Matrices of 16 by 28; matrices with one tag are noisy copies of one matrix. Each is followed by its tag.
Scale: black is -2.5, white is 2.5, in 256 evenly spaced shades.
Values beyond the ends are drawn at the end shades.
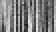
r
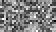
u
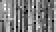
r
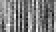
r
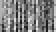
r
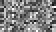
u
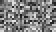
u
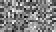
u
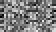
u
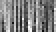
r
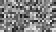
u
